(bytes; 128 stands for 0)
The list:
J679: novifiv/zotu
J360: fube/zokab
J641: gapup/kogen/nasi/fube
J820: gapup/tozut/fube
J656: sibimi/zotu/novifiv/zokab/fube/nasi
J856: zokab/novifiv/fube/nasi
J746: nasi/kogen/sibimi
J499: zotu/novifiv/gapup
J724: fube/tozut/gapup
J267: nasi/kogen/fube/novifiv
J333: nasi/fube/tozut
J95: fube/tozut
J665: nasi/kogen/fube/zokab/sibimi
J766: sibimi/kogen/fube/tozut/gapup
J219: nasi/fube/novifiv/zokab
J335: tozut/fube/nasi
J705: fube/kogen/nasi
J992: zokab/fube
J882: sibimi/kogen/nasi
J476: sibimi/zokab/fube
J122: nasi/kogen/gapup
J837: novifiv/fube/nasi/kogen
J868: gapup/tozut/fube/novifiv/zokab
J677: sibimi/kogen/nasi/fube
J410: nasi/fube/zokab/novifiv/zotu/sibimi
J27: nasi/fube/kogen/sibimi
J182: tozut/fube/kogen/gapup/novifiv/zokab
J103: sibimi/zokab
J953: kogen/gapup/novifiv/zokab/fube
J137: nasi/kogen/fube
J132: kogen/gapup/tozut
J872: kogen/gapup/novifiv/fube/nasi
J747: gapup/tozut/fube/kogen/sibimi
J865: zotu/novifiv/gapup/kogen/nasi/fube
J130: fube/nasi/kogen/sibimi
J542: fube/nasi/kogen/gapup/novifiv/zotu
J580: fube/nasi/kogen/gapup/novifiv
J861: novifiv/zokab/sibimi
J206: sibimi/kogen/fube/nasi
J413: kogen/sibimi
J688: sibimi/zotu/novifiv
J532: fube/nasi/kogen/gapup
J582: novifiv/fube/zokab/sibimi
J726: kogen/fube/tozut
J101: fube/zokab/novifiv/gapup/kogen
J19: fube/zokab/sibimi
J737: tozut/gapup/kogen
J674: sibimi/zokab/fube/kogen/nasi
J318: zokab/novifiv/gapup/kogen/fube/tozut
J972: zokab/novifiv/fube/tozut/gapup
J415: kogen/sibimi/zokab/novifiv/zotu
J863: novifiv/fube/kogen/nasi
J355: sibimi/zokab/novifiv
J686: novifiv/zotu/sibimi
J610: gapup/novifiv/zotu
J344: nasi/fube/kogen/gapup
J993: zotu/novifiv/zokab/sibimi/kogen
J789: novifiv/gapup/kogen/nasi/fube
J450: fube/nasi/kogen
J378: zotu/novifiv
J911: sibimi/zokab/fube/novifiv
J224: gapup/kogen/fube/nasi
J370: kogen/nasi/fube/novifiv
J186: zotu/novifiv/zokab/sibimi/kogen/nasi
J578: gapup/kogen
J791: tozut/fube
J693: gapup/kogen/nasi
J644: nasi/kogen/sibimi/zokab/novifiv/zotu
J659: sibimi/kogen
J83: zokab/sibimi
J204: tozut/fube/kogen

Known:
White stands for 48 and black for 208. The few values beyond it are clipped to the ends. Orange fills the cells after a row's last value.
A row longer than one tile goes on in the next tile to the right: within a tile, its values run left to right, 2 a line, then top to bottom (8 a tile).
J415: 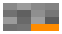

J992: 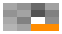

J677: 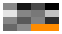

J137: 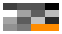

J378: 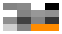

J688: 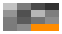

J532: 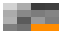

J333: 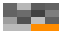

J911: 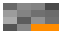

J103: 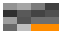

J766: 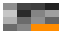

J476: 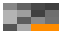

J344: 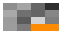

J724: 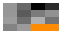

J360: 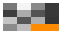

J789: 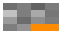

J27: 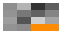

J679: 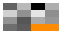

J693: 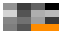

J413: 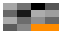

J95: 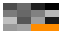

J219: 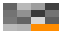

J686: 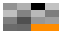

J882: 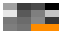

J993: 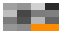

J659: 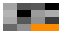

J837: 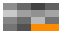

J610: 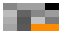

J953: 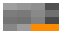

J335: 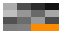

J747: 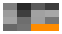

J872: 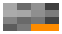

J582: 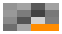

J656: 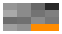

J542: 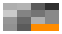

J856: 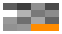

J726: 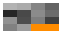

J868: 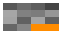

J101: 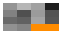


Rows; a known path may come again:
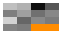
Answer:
J450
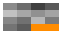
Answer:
J837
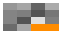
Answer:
J582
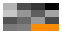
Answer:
J335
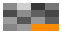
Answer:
J19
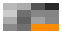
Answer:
J580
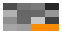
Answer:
J665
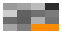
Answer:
J186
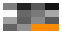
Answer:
J206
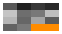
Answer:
J820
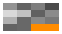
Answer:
J674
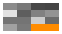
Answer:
J122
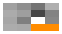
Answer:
J992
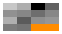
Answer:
J130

